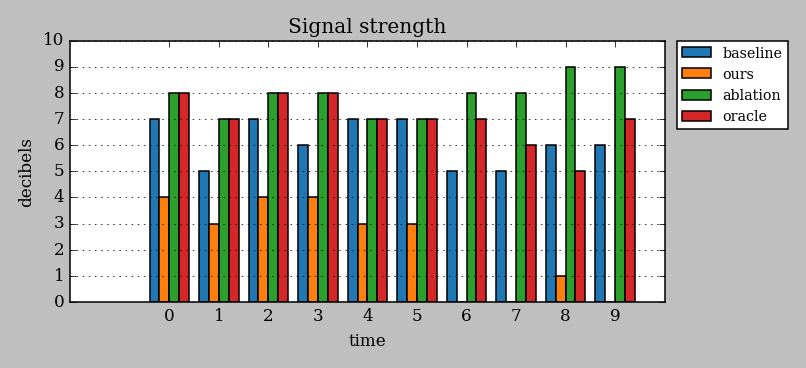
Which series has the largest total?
ablation
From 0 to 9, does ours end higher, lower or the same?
lower
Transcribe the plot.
Title: Signal strength
x-axis: time, ticks 0 1 2 3 4 5 6 7 8 9
y-axis: decibels, ticks 0 1 2 3 4 5 6 7 8 9 10
Legend: baseline, ours, ablation, oracle
Values:
baseline: 7 5 7 6 7 7 5 5 6 6
ours: 4 3 4 4 3 3 0 0 1 0
ablation: 8 7 8 8 7 7 8 8 9 9
oracle: 8 7 8 8 7 7 7 6 5 7
